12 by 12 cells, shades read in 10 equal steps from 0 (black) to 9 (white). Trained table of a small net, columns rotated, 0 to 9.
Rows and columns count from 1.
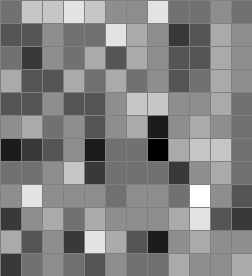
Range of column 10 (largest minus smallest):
6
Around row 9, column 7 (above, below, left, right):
4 5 4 5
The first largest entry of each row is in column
4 6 5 1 7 2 10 4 10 10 5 9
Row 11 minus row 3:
2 1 0 -2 2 3 -3 -4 2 3 -1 0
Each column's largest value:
6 8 7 8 8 8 7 8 6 9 7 6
